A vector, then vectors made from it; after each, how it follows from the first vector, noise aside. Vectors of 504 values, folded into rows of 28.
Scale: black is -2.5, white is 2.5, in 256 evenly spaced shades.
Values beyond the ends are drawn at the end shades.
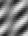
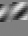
partly zeroed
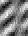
reversed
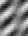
reversed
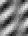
reversed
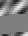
partly zeroed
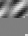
partly zeroed
